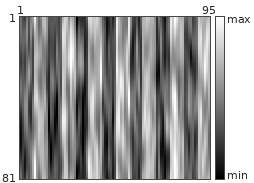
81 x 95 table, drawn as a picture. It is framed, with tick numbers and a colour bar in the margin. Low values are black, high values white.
Slope: none. Ninth with the lowest average: bottom left. Grain: streaks running down. Average level on the scale: 50%. Stripes: upright, repeating 7 times.
